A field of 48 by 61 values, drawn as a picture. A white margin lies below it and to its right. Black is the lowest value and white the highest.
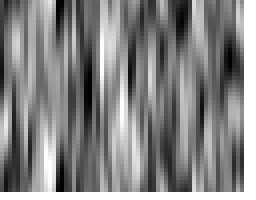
There is no overall slope. The histogram is bell-shaped. Overall the values sit about 50% of the way up the scale. The grain runs up and down.
